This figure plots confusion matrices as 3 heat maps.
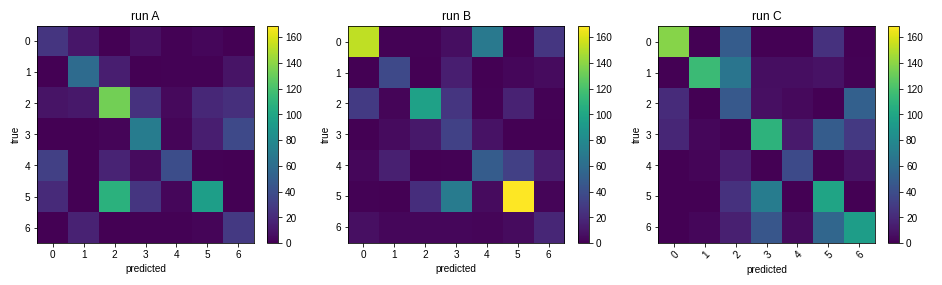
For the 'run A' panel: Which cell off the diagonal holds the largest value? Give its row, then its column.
5, 2
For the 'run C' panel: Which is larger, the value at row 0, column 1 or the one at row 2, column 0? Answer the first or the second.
the second
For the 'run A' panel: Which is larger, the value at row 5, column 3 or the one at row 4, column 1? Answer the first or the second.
the first
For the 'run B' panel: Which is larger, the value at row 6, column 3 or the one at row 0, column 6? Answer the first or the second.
the second
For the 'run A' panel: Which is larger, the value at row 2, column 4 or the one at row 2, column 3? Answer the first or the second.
the second
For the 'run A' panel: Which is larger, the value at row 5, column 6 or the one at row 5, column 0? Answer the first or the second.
the second
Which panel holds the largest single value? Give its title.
run B
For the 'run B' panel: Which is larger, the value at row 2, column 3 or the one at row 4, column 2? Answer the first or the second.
the first
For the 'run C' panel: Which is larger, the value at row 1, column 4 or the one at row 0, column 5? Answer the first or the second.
the second
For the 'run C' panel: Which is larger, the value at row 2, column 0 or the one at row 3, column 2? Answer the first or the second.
the first
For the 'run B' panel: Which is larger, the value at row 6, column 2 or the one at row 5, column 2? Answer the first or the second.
the second
